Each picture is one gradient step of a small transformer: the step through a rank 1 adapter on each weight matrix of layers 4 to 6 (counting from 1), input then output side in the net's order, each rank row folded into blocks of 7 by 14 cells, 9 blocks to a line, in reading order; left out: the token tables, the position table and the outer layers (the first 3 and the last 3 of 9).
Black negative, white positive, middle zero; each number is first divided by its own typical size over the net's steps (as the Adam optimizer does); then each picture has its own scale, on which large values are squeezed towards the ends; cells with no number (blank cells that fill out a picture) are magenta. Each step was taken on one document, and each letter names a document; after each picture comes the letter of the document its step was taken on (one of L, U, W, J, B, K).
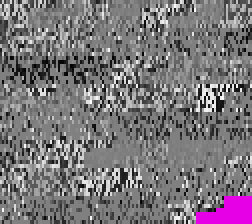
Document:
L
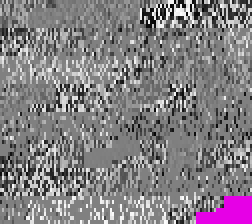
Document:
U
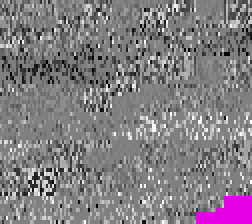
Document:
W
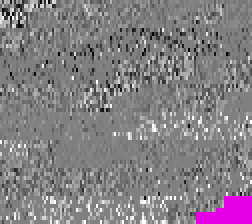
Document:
W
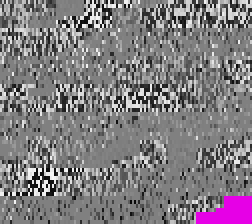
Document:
U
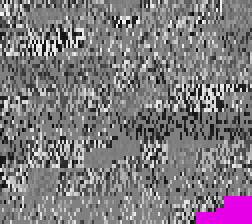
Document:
L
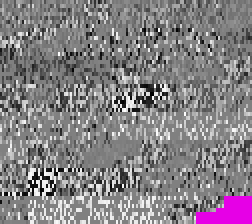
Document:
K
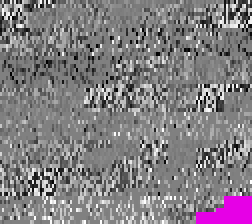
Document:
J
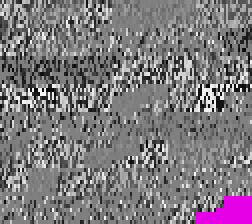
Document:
L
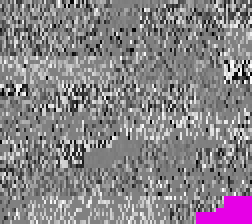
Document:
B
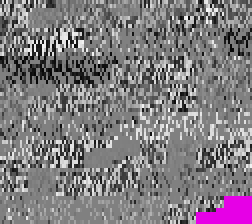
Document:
U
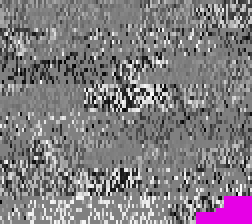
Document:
K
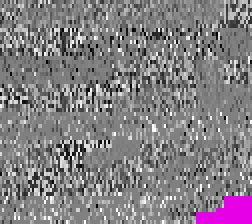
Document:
W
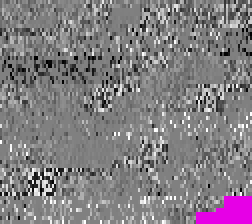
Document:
J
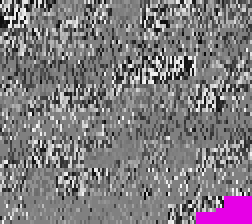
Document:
K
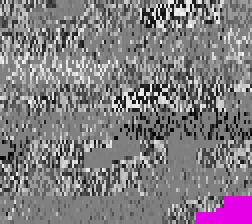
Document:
U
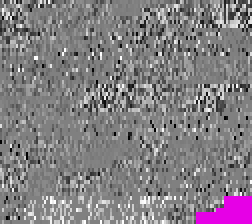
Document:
J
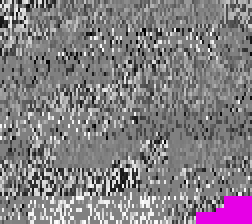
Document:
K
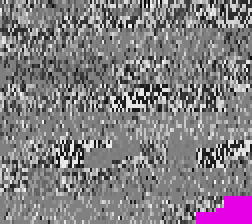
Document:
U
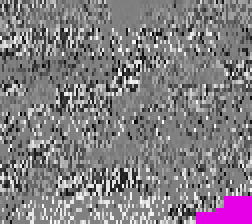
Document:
K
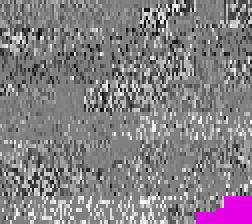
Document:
W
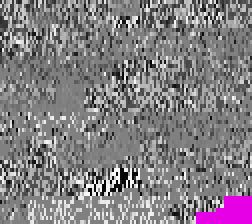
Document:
K
